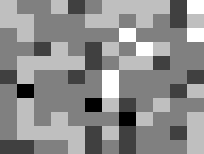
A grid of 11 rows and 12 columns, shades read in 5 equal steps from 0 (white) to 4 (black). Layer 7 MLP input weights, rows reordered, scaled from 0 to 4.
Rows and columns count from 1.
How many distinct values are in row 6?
4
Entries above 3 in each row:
0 0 0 0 0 0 1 1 1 0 0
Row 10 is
2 1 1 1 1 3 1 3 2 2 3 1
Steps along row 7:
up down same same same down up same same up down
